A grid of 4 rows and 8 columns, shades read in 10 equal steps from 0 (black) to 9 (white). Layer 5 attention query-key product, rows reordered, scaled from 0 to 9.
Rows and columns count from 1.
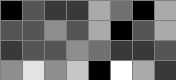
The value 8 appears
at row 4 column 2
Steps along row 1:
up down same up down down up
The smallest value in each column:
0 3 2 2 0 0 0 2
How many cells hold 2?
6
